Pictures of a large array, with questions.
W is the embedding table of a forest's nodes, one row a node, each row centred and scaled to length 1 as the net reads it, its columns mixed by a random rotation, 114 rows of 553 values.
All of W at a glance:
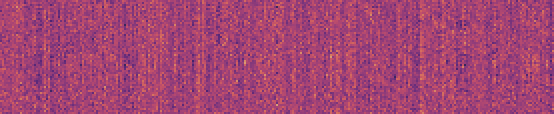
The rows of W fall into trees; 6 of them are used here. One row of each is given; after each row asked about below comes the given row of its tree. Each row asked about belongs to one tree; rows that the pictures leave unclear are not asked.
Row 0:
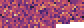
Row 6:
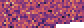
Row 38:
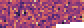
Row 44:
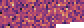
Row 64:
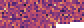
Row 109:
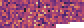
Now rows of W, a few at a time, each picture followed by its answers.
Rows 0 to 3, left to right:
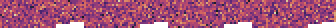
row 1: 38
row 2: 6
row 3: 38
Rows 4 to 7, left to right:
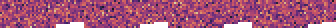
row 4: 44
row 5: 64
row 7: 6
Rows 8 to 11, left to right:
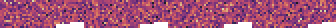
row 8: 64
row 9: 44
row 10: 44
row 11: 6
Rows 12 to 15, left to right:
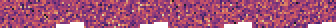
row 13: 44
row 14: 44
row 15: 6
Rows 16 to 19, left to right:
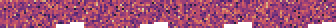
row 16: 38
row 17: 44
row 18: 44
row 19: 0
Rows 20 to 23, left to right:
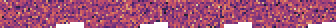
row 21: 64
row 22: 38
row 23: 64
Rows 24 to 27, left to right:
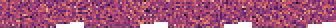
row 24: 64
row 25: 64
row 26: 38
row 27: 6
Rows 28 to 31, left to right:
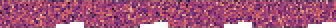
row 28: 44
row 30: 0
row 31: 44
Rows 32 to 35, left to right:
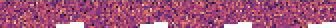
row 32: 109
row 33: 44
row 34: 6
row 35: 64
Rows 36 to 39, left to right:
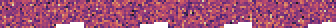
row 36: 44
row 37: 6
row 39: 6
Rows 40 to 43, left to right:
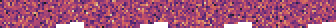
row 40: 6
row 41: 44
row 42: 109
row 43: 6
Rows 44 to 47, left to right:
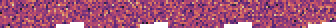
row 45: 38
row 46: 0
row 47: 64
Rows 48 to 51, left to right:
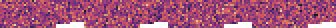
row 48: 38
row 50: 44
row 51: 109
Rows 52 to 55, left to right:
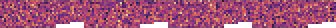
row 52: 6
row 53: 109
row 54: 64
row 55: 64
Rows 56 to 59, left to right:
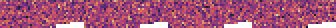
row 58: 109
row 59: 64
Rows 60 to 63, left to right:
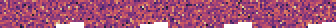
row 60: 64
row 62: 0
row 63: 64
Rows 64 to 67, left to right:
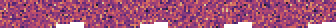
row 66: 44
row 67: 64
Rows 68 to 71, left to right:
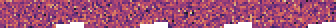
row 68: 38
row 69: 64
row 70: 38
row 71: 64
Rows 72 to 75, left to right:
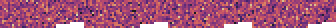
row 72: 64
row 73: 6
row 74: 44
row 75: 44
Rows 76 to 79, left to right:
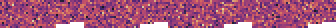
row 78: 44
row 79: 64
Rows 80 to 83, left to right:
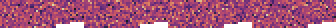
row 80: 0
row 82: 44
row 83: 0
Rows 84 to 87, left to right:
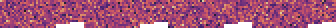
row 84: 109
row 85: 64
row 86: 38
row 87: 0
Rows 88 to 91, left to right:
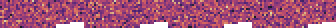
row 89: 6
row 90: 64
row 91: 64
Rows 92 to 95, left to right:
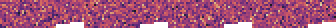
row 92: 38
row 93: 6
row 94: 38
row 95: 0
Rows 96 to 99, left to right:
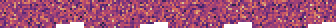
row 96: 0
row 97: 44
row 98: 0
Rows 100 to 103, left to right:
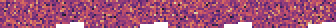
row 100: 109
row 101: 64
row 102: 6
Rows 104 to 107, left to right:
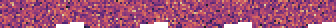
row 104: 44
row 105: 38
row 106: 6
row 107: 44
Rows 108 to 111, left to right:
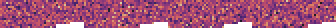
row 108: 64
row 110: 44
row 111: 38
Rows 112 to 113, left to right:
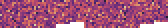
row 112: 44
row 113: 0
